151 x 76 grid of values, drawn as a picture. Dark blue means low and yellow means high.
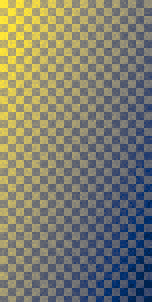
A checkerboard runs through the table. Values rise toward the top left. On average the colour sits 50% of the way up the scale. The top left is the ninth with the highest average. The halves do not mirror each other. The bottom right is the ninth with the lowest average.
